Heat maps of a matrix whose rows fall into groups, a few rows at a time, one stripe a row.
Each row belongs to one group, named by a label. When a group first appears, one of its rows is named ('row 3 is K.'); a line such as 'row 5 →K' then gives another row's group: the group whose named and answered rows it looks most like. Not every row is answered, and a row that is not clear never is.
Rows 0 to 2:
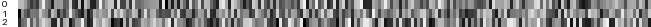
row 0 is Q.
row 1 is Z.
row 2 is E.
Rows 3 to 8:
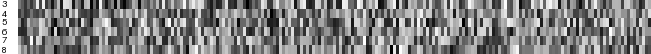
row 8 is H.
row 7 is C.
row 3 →Q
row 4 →Z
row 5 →E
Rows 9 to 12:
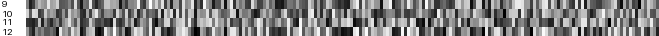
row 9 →E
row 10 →Q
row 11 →C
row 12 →E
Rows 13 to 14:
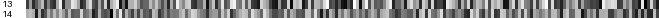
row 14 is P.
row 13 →E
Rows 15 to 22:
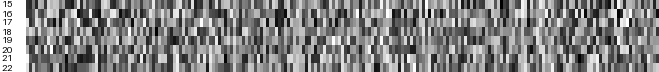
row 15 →Z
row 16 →E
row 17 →Q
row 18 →P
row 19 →Z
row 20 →Q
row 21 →H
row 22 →H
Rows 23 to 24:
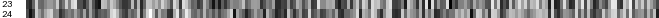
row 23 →E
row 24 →E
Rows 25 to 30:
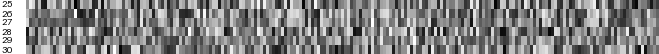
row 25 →P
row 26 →H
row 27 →H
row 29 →Z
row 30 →E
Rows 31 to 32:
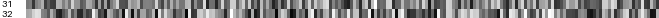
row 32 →Q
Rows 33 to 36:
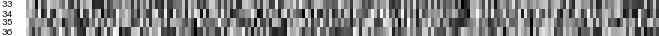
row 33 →P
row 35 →H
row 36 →E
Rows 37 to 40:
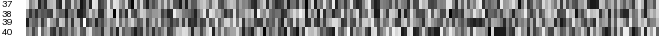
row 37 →Q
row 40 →C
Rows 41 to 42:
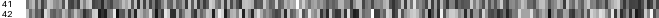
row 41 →P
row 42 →C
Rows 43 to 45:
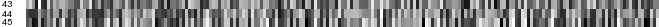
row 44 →Z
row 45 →Z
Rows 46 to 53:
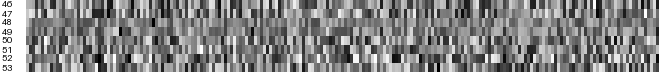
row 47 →P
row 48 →H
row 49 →E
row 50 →C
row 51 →Q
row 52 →E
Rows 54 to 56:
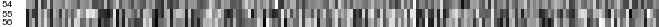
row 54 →P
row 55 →C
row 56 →C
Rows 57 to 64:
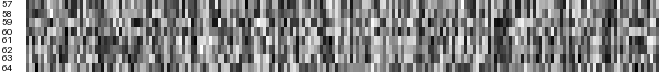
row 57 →Z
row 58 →Z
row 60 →Z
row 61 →C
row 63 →C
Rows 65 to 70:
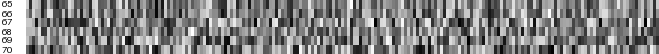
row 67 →H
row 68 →P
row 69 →E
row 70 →C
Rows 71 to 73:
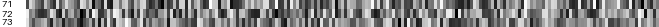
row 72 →Q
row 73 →H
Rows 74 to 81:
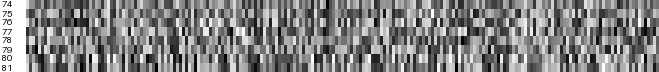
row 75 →Z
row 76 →H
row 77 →Z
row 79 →C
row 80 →Q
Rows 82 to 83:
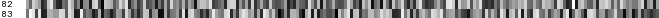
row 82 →Q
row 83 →P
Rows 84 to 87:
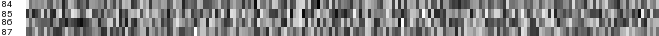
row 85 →E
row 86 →H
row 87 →Q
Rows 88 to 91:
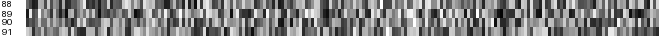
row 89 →C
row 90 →Z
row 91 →E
